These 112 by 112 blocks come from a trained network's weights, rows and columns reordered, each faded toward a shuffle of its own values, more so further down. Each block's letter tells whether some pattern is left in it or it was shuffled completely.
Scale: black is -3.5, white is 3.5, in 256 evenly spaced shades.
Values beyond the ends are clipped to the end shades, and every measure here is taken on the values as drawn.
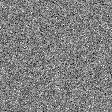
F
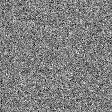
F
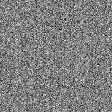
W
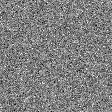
F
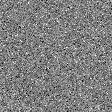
F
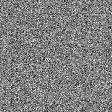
W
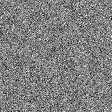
F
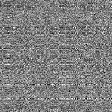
W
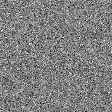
F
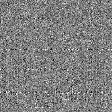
W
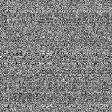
W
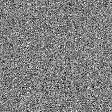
W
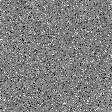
F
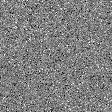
F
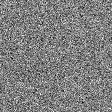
F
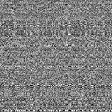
W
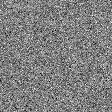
F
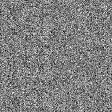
W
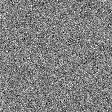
F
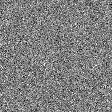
F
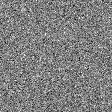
F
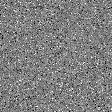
F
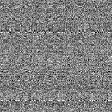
W
